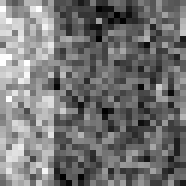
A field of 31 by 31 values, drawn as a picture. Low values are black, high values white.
Ninth with the lowest average: top middle. Seam: vertical, 30% of the way across, the left part higher. Stripes: none.
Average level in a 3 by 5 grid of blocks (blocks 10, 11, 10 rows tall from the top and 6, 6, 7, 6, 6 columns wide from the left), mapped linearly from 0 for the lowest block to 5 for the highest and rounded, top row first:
5 3 0 1 1 / 5 3 1 0 1 / 4 2 1 1 1
